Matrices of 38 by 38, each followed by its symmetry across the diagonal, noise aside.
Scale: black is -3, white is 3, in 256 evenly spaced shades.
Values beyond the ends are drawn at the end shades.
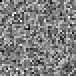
symmetric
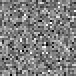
antisymmetric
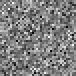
symmetric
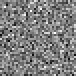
antisymmetric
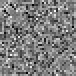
symmetric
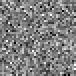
antisymmetric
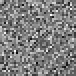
symmetric
